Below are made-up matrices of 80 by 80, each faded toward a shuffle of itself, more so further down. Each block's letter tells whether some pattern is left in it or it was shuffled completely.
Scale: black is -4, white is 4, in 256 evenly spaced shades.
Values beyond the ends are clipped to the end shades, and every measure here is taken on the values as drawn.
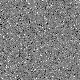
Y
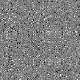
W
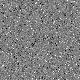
Y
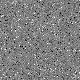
Y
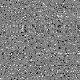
W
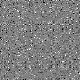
W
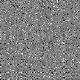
W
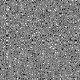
W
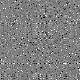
W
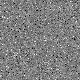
Y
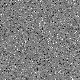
Y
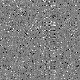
W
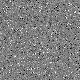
Y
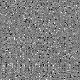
W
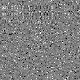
W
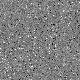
Y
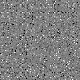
W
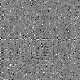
W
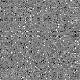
W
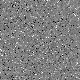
Y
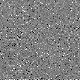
W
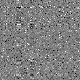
W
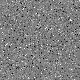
Y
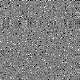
W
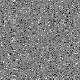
W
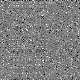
W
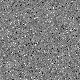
Y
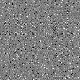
W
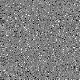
W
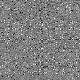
W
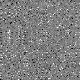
W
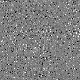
W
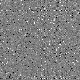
W
